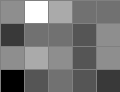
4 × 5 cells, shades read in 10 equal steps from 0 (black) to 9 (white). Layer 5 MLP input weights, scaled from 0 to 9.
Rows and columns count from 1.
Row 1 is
5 9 6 4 4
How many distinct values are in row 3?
3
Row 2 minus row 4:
2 1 0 0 3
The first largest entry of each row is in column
2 5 2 3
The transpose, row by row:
5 2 5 0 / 9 4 6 3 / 6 4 5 4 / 4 3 3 3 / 4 5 5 2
